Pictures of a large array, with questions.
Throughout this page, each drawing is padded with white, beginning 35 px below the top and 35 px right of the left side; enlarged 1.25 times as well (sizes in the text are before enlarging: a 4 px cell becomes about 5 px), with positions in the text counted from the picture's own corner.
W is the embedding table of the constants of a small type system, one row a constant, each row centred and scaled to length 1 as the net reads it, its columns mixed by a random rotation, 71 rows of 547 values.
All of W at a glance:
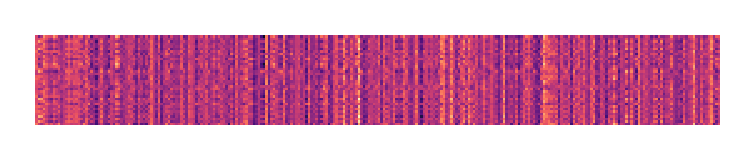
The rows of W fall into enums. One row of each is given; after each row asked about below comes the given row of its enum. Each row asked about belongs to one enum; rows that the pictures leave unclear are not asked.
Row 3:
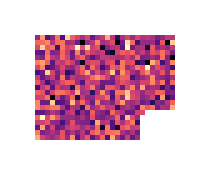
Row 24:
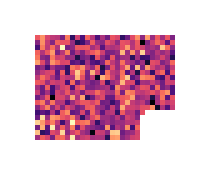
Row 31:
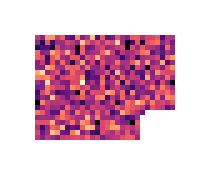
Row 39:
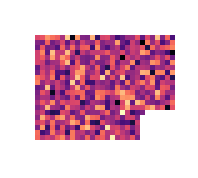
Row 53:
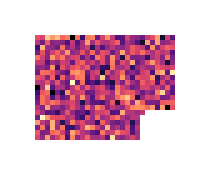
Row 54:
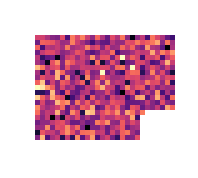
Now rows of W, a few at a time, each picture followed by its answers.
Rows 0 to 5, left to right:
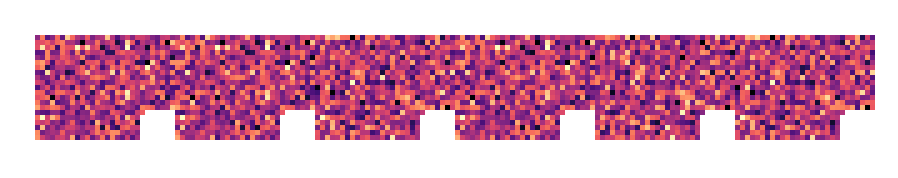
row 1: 3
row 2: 53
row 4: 39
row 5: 53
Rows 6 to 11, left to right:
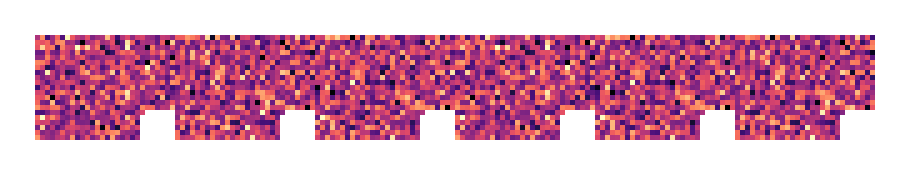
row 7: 39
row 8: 53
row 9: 3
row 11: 39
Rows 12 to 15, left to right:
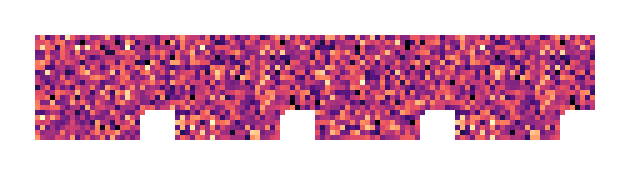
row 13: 24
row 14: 31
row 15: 24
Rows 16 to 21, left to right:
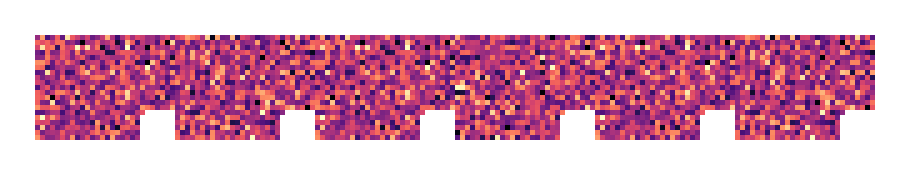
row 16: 3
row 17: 39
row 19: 54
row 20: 3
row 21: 39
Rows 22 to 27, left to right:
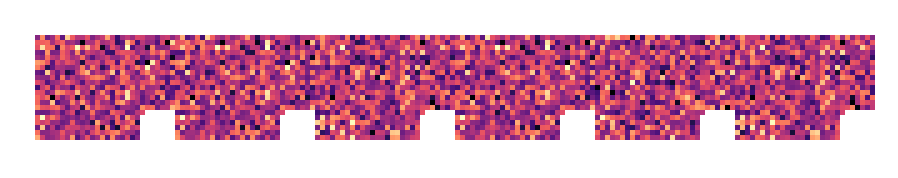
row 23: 3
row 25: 3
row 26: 53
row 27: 24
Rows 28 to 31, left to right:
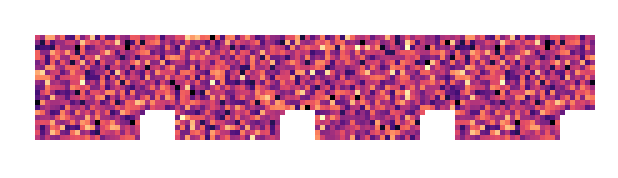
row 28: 31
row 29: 53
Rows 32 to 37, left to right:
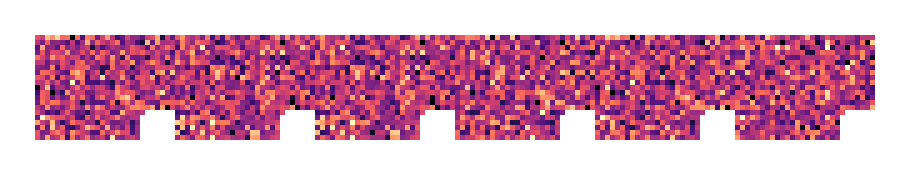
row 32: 53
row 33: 24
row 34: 24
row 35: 39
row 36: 53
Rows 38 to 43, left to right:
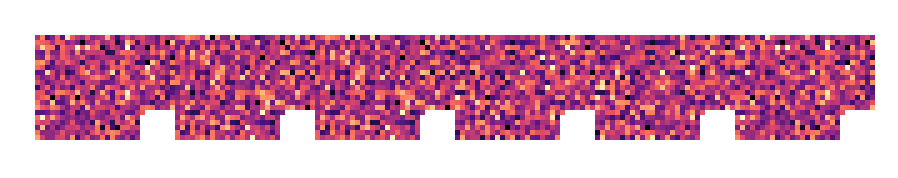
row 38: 3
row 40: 39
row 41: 54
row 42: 54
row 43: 3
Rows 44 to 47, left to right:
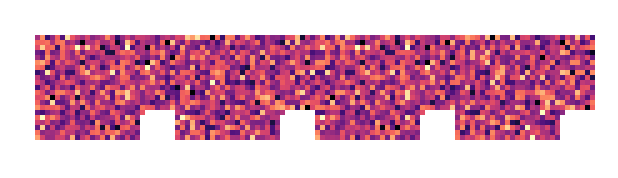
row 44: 3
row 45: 53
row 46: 3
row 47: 39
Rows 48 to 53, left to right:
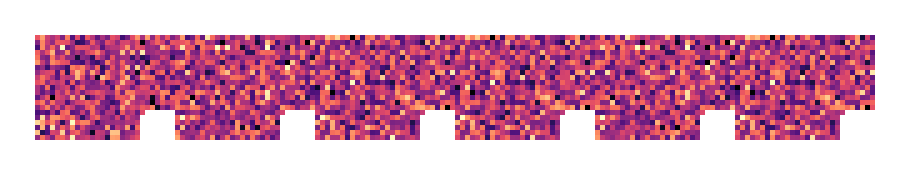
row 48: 24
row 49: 3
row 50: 53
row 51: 53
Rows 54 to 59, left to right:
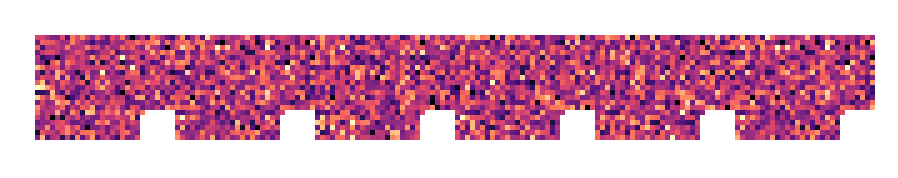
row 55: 3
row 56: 24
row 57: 53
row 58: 39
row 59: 3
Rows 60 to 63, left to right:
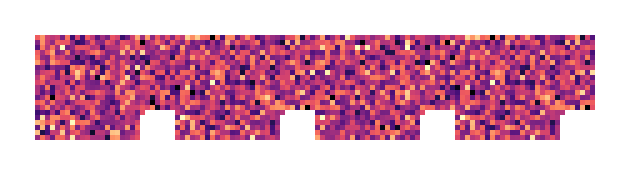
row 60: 24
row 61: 53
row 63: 53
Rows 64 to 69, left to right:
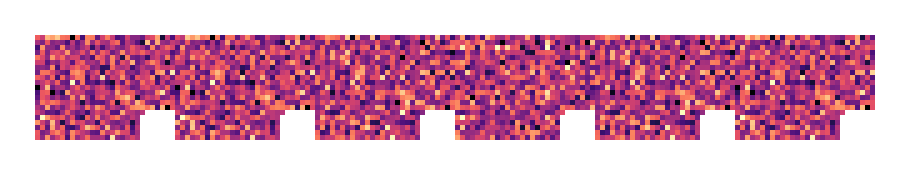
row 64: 53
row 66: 39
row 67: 3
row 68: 39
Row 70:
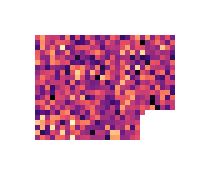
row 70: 24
